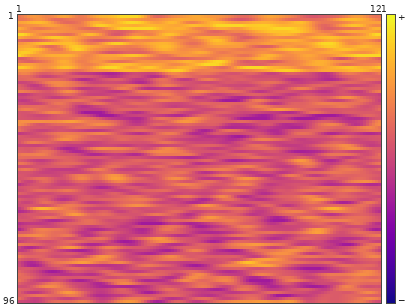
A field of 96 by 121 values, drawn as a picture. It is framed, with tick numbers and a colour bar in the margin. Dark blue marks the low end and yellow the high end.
The top part is higher, up to a seam about 20% of the way down. On average the colour sits 60% of the way up the scale. The grain runs across in streaks.
